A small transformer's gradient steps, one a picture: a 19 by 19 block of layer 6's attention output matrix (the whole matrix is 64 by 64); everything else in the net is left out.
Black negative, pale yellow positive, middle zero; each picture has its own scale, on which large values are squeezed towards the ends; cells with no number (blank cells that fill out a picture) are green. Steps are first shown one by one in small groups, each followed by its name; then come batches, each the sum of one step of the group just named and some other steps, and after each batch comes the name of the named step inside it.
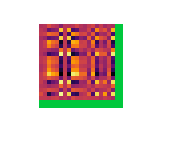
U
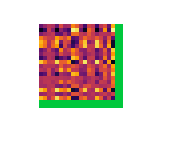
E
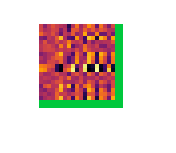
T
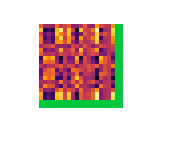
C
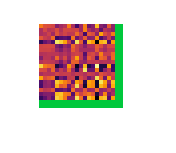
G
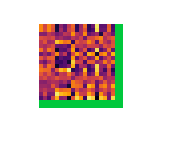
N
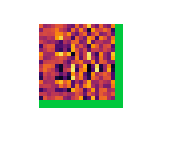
T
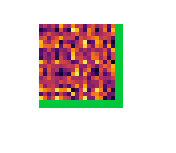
E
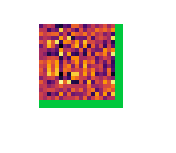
U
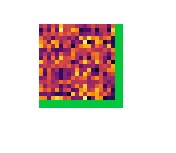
E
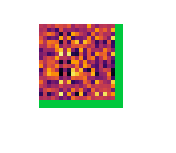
U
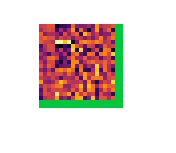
N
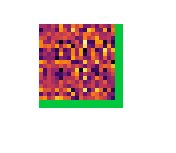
E
